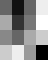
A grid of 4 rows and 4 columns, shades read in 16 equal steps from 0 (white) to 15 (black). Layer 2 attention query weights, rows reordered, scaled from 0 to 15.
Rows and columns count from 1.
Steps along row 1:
up down down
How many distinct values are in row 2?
4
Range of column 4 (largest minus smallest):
15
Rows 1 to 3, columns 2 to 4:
14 9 1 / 12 8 0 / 9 5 3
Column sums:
24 36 28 19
